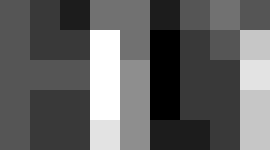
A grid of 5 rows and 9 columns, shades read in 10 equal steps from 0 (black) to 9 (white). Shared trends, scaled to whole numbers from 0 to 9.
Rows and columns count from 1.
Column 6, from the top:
1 0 0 0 1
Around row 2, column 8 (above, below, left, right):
4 2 2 7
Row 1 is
3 2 1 4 4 1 3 4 3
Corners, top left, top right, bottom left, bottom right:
3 3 3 7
